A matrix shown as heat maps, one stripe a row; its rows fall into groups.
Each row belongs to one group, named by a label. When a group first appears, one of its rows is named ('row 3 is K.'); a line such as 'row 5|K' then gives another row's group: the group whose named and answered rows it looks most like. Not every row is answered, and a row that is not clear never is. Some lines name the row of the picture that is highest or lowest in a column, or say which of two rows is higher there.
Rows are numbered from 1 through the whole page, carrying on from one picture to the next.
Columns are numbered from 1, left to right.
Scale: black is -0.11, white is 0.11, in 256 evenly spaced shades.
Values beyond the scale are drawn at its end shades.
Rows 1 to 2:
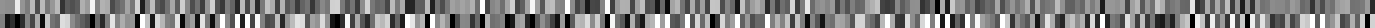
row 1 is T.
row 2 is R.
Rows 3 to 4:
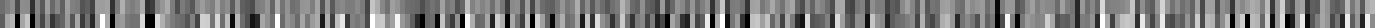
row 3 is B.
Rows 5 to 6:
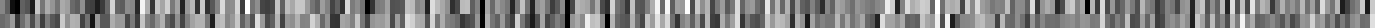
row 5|R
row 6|R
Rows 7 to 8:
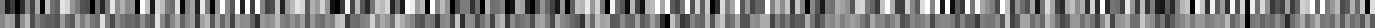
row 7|R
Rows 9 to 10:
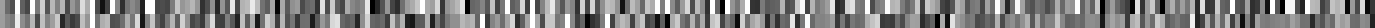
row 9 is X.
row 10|T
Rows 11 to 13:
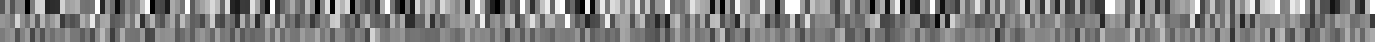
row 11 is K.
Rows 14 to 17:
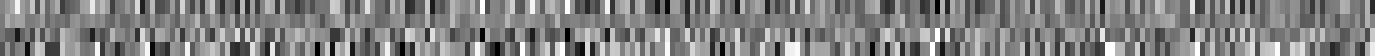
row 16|R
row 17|K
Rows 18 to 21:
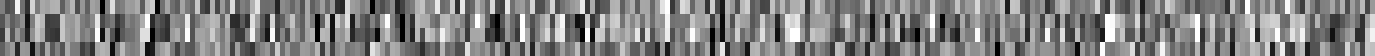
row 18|X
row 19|K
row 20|K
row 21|B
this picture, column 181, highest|18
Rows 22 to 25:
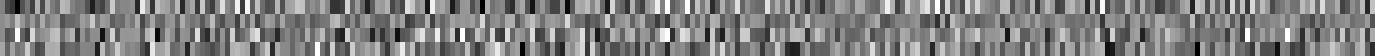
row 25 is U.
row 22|R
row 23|T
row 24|X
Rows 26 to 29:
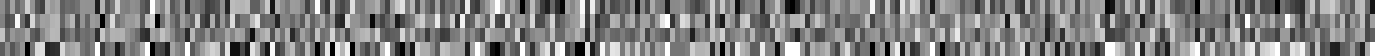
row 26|U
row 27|X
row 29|K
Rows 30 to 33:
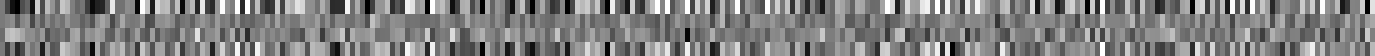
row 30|R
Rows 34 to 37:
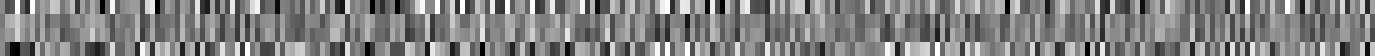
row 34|X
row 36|T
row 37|R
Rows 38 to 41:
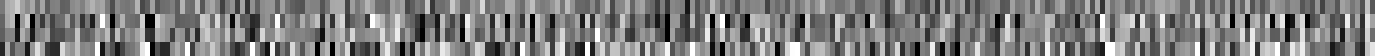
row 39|B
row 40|B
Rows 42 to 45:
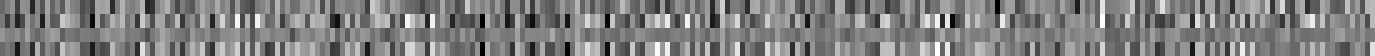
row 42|B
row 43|R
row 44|U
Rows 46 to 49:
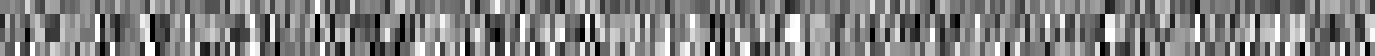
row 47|K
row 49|X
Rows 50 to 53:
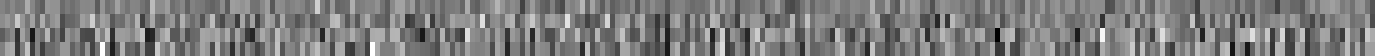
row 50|U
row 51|T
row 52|B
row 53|B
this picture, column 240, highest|53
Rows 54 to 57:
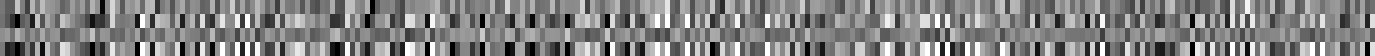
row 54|X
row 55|R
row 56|T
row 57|R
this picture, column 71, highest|54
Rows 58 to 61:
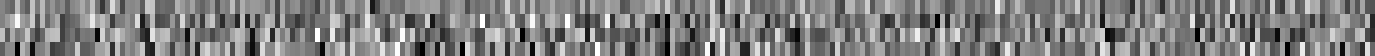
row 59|T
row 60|U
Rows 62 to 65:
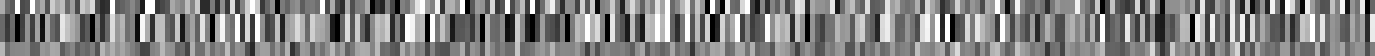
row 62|X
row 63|R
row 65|U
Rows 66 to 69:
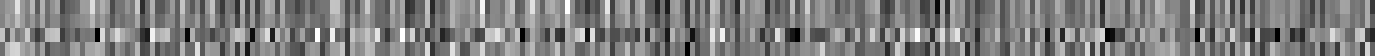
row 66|T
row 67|T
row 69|T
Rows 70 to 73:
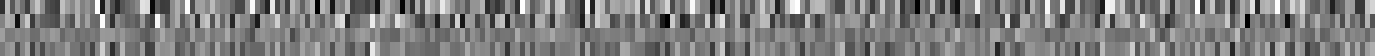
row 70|K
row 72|U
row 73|B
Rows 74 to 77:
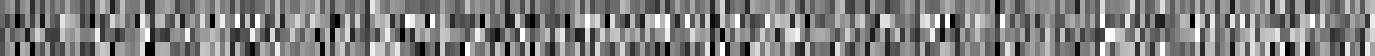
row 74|B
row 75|R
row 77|B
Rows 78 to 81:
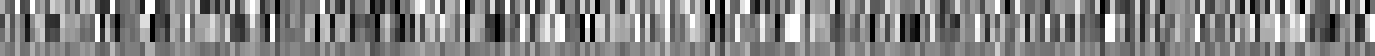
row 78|X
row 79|K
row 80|K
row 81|X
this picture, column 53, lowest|78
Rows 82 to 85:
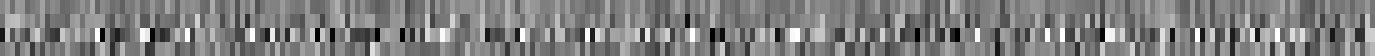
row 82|T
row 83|T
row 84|K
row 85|B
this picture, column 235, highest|83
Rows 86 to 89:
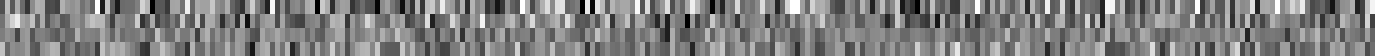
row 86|K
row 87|T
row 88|B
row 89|U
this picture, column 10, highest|89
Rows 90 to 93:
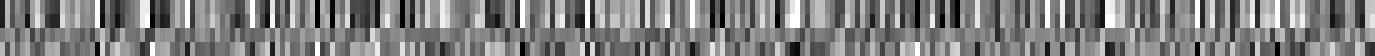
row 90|K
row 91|K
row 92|B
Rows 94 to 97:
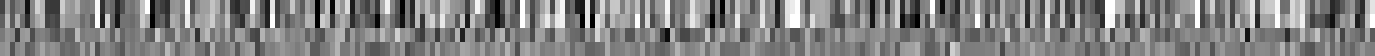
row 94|K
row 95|K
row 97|T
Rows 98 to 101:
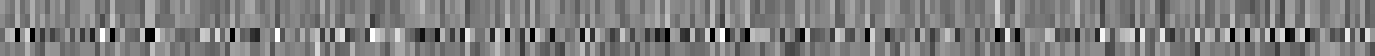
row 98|X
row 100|B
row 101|U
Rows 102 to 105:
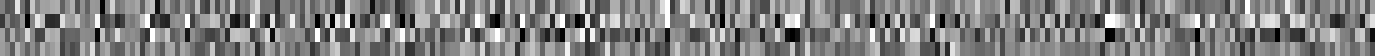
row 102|X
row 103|K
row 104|U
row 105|T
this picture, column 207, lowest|104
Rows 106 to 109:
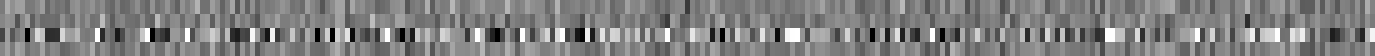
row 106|T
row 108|K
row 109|T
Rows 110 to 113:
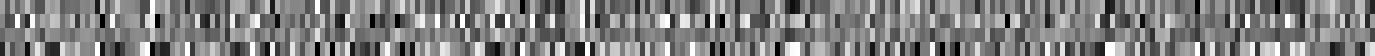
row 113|K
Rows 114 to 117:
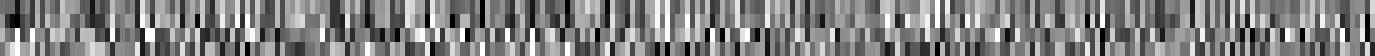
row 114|R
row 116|X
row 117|T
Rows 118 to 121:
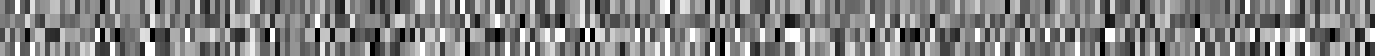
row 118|X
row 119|U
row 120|K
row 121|X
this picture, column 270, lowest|121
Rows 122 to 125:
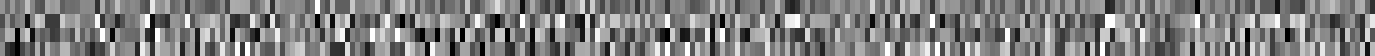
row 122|U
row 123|K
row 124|B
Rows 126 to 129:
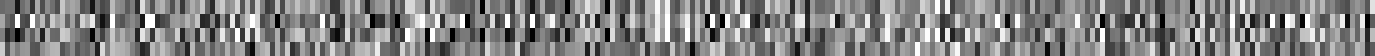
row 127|X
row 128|R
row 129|U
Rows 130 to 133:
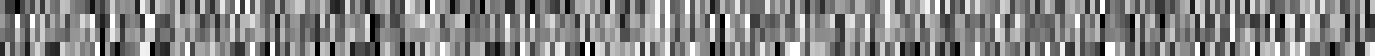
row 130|R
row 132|X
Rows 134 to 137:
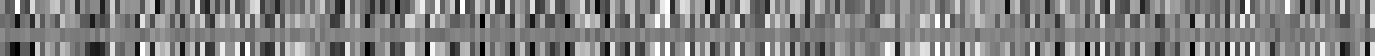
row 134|X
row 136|U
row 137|R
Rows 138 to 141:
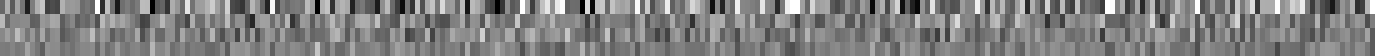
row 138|K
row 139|U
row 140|T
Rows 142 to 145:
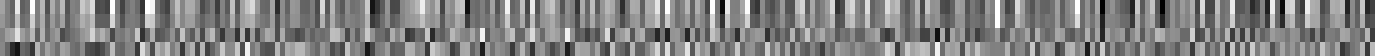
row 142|X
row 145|R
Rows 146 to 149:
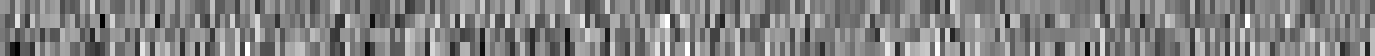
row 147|X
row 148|R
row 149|R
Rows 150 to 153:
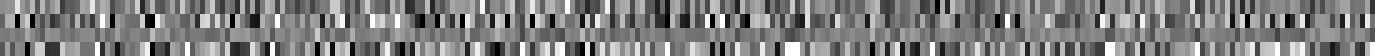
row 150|T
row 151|B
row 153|K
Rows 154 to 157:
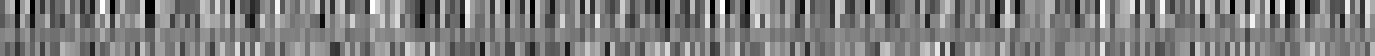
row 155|B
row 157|R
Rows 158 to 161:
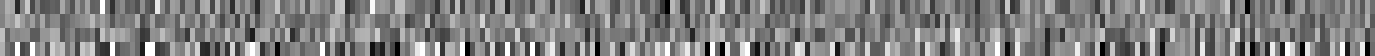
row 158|B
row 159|T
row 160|U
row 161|X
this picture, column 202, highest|158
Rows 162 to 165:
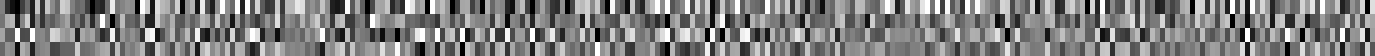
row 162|R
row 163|B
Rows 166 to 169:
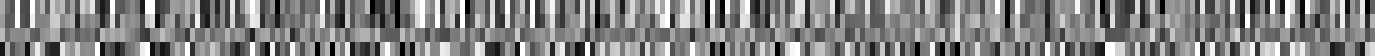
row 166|X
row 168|U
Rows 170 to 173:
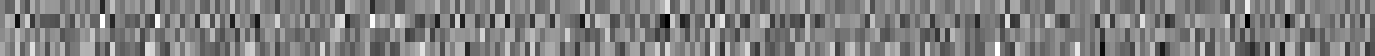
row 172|T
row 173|X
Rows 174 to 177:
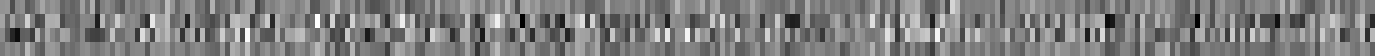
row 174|T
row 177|U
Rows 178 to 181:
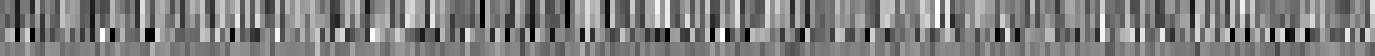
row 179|R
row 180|B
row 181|U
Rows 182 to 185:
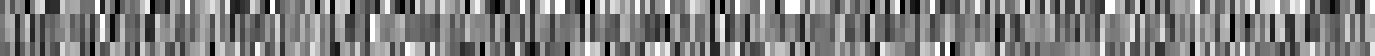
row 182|K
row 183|B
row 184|B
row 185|R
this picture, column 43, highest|182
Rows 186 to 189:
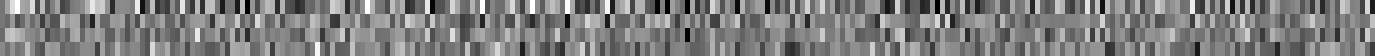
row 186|T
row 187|R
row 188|T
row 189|U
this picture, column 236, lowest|189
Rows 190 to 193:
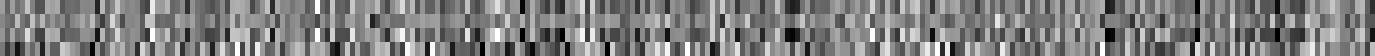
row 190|U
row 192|U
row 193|R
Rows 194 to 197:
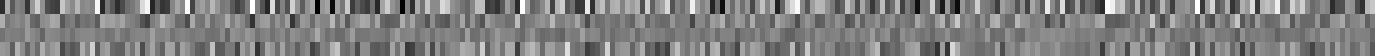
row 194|K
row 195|U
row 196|U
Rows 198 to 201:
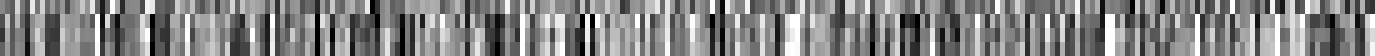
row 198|X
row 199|K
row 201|K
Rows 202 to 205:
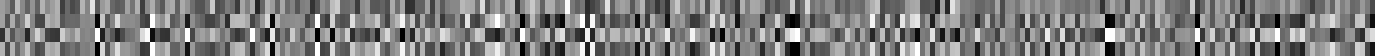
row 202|T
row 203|U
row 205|U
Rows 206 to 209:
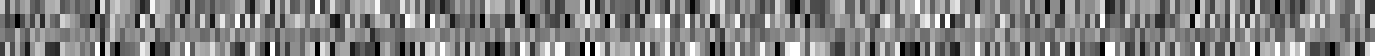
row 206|U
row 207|R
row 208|X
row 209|K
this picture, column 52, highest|207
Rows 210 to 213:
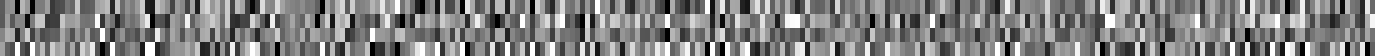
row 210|B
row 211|K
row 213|X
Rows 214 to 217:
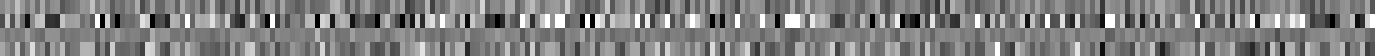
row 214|T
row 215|K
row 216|U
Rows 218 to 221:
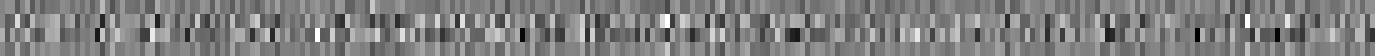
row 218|B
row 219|X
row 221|X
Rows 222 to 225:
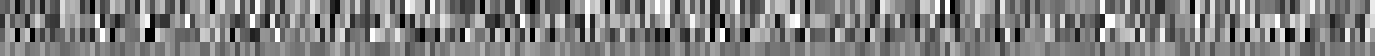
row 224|B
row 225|T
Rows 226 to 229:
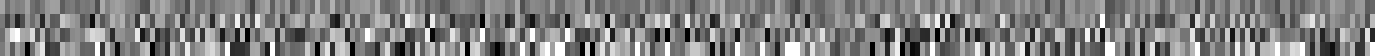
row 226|U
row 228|T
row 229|K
